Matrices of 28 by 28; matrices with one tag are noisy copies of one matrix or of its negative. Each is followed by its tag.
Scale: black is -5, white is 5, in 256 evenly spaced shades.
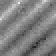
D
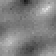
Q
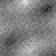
Q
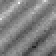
D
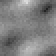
Q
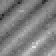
D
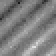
D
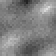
Q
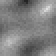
Q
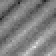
D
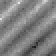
D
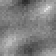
Q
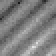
D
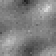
Q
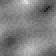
Q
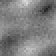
Q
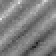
D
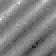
D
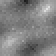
Q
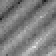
D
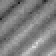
D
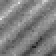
D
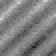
D
